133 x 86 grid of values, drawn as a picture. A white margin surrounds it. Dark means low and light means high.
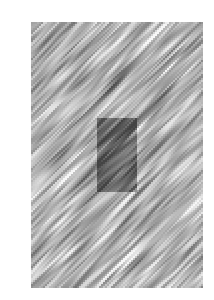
Slope: none. Ninth with the lowest average: centre. Odd patch: lower, in the centre. Average level on the scale: 70%. Grain: diagonal, up to the right.
